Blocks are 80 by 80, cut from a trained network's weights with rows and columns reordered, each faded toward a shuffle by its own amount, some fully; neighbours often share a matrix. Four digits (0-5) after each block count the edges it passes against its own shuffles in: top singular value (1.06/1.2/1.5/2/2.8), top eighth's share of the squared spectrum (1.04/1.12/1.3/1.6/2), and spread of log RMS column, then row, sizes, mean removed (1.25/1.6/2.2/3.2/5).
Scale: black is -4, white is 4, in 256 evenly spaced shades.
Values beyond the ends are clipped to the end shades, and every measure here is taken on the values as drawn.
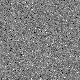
0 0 0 0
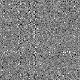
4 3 2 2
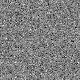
3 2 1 0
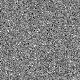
3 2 1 0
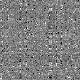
4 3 2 1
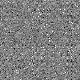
3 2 1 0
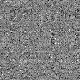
3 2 1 0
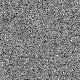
1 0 0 0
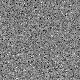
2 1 0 0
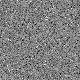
0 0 0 0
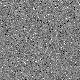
0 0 0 0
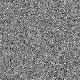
3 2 0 0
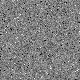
0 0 0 0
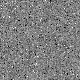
1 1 0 0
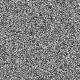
0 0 0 0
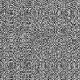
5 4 3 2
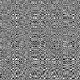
5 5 3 3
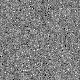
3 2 0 0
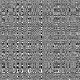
5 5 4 3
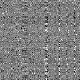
4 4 3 1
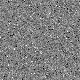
1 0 0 0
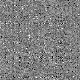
3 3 1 2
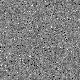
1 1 0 0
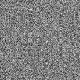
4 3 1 0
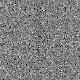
2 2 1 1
